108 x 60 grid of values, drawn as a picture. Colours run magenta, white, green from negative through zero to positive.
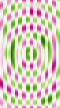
Lone odd cells: none. Rings: centred on the centre. Slope: none. Average level on the scale: 50%. Stripes: upright, repeating 8 times.
